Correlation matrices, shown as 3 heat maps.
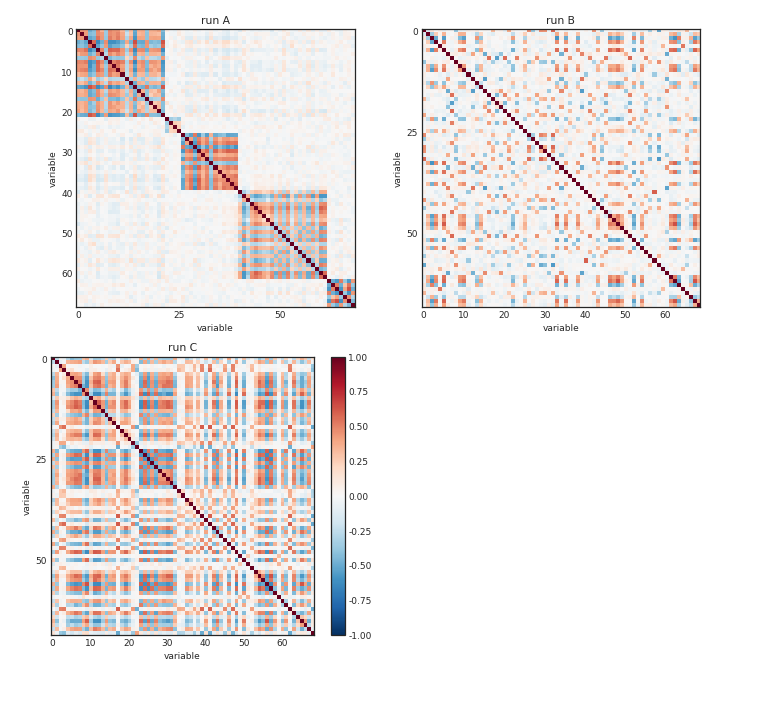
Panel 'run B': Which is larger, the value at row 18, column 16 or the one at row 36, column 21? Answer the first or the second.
the second
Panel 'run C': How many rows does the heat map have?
69
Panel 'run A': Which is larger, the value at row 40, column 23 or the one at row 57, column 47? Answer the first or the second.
the first
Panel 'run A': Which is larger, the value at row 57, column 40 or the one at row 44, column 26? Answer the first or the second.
the second
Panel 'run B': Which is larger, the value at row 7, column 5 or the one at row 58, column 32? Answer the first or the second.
the first
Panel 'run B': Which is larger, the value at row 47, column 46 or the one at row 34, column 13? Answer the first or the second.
the first
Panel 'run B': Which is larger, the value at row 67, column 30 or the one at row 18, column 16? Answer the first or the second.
the first
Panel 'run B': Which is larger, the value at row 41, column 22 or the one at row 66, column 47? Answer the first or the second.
the first
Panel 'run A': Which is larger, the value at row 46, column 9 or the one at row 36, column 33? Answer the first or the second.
the first
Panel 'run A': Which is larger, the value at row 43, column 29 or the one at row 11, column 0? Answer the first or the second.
the second
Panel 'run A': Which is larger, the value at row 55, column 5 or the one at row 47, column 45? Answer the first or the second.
the second
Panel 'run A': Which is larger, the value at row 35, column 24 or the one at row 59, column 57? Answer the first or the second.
the second
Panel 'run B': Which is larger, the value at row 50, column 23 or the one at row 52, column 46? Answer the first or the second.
the first
